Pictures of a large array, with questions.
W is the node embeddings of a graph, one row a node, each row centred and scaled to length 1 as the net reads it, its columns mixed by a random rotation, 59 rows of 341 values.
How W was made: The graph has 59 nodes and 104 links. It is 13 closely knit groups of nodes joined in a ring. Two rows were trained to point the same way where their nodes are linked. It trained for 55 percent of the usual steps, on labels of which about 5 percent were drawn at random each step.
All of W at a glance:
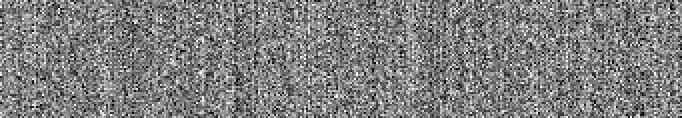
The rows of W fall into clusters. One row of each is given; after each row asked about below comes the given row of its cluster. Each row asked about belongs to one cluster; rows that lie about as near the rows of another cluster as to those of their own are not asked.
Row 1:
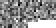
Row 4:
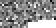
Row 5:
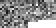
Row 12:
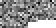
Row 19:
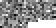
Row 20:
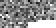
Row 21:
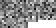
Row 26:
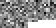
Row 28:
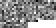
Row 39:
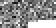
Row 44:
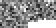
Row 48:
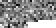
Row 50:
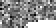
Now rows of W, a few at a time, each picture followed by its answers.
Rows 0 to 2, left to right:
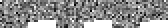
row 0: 28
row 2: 12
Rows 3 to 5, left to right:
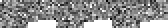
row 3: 12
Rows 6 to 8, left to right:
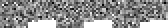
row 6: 4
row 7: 26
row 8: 20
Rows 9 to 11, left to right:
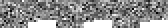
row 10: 44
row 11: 26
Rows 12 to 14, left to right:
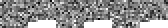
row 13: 39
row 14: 20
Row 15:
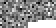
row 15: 12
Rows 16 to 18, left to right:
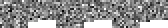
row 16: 39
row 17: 5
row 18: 1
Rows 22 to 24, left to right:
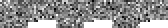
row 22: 28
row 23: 26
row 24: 50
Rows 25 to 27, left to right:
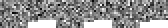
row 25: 44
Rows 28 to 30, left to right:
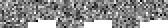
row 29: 1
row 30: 26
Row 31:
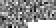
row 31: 1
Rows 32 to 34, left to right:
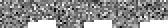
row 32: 28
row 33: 5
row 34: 21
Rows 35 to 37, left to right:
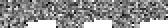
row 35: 48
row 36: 19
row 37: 19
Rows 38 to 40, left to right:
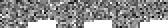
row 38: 20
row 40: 21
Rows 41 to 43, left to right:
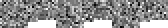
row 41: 12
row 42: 44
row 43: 1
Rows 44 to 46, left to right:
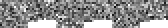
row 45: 20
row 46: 4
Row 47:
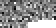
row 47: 4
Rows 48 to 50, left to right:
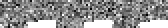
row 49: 21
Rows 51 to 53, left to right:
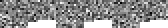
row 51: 20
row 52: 39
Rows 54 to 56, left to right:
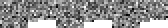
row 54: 39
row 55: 1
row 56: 19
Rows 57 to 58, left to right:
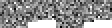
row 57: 4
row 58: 28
